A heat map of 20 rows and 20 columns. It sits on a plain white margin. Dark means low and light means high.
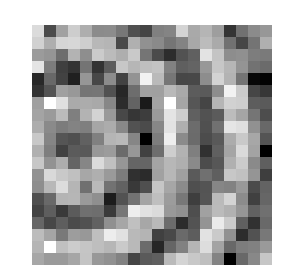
Rings spread out from the middle left. There is no overall slope. No row or column stands out.
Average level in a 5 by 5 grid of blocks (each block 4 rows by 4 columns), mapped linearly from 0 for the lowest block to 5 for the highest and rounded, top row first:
4 3 2 4 1 / 2 1 3 1 1 / 2 3 2 0 4 / 3 1 3 1 2 / 4 5 1 4 0
